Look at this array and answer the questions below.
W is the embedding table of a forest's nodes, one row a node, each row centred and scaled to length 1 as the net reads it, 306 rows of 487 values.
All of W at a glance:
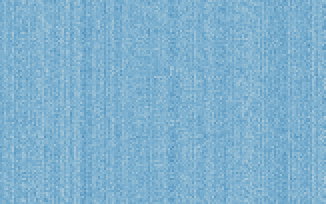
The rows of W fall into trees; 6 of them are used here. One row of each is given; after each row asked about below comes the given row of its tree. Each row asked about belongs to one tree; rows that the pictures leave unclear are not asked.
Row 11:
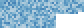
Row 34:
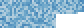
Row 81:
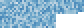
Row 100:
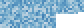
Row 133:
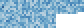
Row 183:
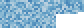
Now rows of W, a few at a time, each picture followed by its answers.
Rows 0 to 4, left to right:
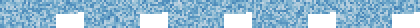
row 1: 34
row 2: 133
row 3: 183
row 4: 133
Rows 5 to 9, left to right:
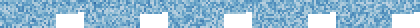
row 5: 34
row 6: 100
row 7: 34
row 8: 183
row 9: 81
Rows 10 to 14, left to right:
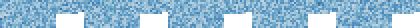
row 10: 11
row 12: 81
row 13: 133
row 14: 133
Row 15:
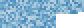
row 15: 11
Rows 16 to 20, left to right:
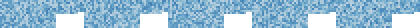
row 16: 81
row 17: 133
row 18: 183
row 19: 34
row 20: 81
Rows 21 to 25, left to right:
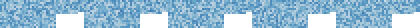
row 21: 133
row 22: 11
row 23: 183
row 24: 183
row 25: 34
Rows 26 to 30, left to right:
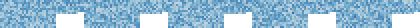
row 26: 133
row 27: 100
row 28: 133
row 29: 34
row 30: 100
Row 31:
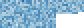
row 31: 11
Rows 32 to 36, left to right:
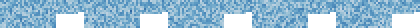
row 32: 100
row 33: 100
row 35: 81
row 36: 34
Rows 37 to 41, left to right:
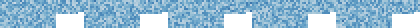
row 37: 100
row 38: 81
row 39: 11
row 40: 11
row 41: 100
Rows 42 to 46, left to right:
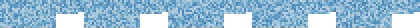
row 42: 100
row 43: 100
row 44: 34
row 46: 34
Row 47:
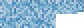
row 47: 34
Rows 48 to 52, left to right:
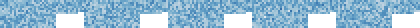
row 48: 34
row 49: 133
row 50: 133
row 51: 100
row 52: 183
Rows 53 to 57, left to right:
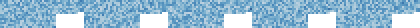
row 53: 34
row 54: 81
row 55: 34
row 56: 183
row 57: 133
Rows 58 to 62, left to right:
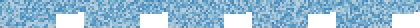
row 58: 133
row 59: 133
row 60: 100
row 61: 183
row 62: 34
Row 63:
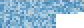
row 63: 133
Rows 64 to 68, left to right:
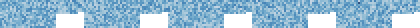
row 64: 11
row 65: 133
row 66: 133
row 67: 100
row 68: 100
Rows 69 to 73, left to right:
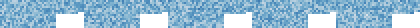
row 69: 81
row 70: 100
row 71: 133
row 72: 183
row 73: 11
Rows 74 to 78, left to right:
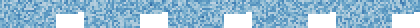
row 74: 183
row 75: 133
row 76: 183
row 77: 34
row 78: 81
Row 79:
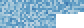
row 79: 133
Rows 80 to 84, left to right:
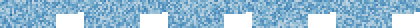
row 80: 34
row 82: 81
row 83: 133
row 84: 133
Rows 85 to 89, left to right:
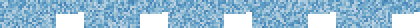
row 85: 100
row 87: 100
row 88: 100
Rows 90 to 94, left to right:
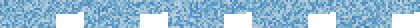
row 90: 183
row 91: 34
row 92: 133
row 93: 100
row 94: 34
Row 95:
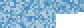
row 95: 133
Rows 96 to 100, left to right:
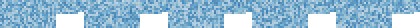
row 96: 100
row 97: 81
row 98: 133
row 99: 34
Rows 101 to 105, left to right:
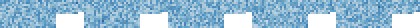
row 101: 11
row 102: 34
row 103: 100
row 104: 100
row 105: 34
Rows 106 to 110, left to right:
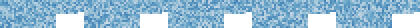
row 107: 34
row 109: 34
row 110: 100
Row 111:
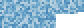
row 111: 81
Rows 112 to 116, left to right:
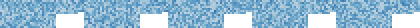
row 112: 34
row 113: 34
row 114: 183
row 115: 183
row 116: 183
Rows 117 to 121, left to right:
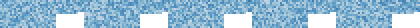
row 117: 34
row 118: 133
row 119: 34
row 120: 81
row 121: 133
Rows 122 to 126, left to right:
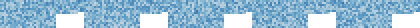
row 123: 133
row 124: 81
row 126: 34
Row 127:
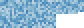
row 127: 34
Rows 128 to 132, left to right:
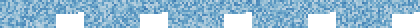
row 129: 81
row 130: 34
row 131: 183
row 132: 34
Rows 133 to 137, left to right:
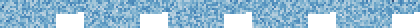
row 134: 133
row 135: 133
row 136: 100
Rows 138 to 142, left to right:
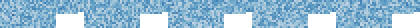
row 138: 133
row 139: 100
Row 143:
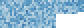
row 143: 34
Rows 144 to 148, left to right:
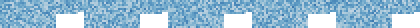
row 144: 183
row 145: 183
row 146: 34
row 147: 34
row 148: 100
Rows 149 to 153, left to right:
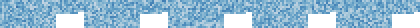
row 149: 183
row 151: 133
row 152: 183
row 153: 100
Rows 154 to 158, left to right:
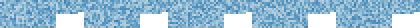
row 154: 81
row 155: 11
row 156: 133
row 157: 100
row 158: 34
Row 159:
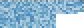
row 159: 34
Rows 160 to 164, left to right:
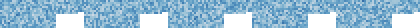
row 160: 81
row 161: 81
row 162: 133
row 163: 11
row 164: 11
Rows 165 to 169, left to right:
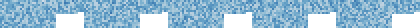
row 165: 81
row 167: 34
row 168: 100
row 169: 183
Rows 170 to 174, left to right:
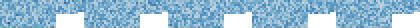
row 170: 81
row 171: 183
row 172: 183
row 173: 81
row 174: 183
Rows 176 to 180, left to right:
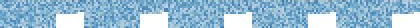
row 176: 34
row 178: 100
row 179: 100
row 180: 100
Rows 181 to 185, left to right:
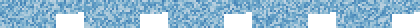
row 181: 100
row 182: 100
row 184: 34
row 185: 183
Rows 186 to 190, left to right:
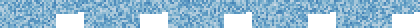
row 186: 34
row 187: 100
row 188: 100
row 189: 81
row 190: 133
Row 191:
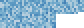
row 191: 100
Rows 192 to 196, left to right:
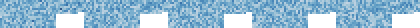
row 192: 11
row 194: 100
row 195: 100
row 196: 133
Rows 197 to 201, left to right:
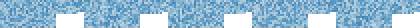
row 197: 34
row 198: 133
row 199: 34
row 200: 34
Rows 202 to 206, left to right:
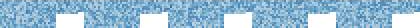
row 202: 81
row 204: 133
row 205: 133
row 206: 133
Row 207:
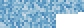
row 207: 100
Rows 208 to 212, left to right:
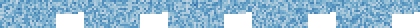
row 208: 11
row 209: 183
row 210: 133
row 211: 81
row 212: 34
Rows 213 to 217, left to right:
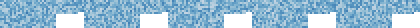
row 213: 34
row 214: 100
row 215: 183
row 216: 81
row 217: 100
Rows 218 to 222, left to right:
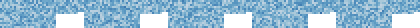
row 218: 133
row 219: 11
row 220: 133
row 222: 183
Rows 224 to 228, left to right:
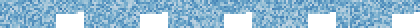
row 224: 183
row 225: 183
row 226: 133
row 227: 133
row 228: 34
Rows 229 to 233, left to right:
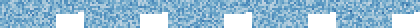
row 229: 183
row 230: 133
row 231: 34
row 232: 133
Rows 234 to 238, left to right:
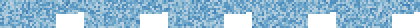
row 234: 133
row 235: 133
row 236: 133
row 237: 34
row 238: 183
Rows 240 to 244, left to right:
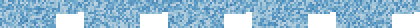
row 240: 11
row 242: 11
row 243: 133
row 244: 100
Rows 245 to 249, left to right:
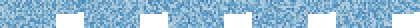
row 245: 34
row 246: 183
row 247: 100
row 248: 183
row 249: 133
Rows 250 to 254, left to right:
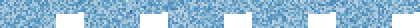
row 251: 183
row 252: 11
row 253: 34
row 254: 34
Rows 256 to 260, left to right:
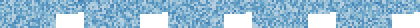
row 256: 34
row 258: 183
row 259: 100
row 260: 100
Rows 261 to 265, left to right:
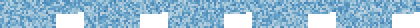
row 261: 133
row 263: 11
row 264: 34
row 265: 100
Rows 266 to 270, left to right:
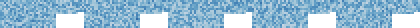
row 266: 34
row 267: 133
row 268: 133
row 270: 100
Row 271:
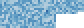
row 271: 183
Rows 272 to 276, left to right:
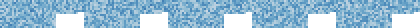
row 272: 34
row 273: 133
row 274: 183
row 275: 34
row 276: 133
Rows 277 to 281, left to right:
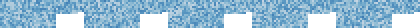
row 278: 81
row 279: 11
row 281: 133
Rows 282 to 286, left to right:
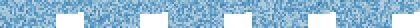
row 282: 34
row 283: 34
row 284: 34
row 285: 133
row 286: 183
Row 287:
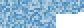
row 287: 183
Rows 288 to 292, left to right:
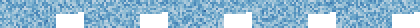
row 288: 100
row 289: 34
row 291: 34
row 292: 100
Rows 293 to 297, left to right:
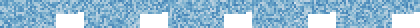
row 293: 34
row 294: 34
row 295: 183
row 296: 183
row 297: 133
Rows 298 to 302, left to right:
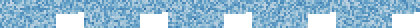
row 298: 133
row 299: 11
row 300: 133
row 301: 133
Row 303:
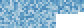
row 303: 133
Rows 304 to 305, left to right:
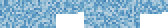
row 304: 183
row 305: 100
